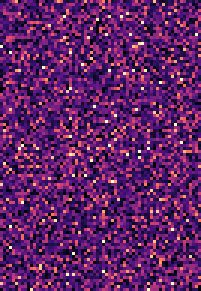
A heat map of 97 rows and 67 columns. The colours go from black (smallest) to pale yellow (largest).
Stripes: none. Average level on the scale: 30%. Slope: none. Grain: fine. Histogram: skewed, a long tail of high values. Mirror symmetry: none. Odd rows or columns: none.
